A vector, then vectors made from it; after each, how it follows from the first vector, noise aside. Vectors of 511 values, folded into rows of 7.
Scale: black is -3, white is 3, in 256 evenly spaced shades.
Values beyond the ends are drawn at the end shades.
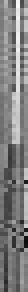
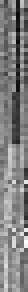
negated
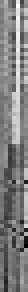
copied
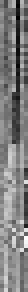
negated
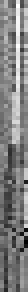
copied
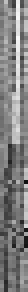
copied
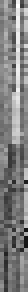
copied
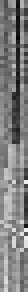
negated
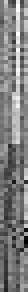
copied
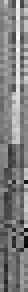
copied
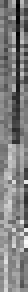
negated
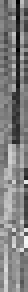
negated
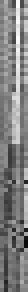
copied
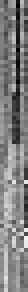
negated
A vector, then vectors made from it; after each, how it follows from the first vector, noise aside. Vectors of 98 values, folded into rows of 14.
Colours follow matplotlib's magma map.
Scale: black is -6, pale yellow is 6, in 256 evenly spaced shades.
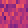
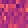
negated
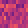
negated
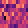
scaled up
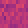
shrunk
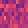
negated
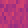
shrunk
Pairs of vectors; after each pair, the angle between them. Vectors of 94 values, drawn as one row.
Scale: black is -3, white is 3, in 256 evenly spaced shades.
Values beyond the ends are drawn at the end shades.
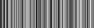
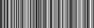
nearly parallel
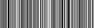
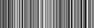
partly aligned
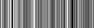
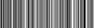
partly opposed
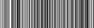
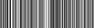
partly opposed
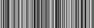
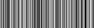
nearly parallel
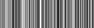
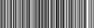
orthogonal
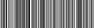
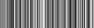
partly opposed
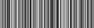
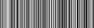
partly opposed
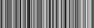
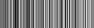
partly aligned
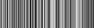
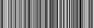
partly opposed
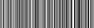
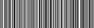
partly opposed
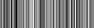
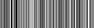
nearly parallel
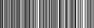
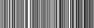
orthogonal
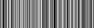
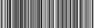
nearly opposite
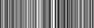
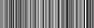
partly aligned
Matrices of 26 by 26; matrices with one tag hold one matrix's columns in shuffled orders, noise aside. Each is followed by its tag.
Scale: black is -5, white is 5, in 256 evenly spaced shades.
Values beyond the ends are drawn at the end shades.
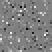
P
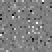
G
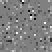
G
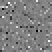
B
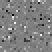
G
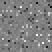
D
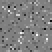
P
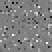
D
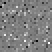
D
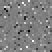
B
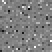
B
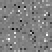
P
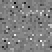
D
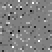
B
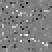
D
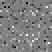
D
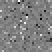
G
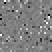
G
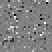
G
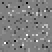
D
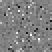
P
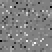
D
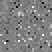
D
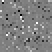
G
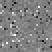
D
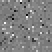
G
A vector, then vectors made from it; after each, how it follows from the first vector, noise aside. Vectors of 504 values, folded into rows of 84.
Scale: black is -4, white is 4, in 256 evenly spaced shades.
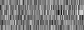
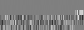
partly zeroed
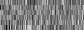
wrapped around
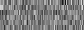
wrapped around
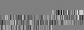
partly zeroed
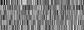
wrapped around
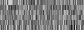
wrapped around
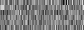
wrapped around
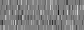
partly zeroed
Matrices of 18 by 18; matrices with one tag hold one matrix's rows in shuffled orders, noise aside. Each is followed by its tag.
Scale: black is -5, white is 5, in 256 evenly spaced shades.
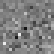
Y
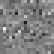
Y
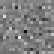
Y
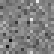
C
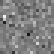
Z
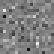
Z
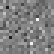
C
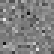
Z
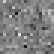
Y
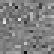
Y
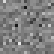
Y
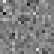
Z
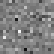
Y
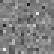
Z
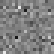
Y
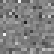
Y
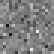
C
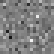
C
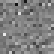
Y
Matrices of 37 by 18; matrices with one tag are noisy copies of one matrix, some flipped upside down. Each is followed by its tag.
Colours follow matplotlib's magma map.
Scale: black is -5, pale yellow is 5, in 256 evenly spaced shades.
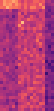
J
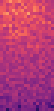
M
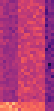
J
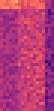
J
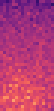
M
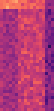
J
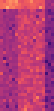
J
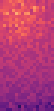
M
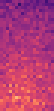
M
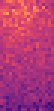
M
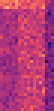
J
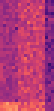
J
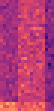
J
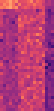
J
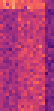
J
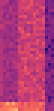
J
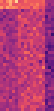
J
